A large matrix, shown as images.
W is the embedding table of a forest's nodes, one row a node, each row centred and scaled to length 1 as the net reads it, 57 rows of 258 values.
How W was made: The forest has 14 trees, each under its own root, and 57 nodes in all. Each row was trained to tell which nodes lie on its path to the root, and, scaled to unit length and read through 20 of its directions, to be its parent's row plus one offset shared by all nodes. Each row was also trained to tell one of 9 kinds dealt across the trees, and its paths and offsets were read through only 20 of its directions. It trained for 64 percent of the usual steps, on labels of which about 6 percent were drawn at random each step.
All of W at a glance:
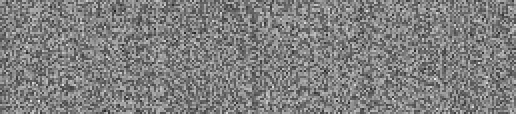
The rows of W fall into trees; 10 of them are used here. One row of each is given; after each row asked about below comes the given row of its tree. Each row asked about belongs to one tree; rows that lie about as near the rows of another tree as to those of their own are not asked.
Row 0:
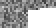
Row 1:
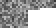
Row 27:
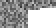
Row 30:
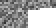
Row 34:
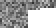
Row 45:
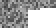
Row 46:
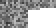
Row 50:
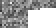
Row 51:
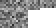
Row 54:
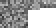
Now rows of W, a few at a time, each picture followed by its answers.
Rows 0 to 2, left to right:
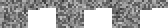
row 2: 27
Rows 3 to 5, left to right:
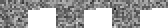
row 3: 46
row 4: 50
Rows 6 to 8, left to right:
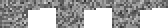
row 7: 45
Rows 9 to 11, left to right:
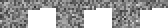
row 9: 30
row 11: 50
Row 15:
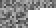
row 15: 51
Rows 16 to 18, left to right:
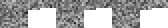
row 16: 50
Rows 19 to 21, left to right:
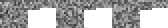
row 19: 30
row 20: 51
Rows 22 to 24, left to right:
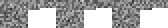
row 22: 27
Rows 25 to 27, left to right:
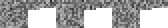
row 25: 34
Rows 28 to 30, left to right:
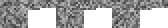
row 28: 27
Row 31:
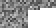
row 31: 34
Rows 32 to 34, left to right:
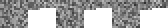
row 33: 54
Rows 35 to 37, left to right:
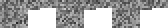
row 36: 34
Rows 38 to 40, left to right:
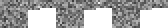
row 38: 51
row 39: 50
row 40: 34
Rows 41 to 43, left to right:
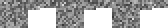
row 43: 30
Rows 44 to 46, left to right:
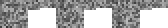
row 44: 30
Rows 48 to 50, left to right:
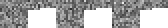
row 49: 34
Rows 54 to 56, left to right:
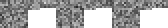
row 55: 1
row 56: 50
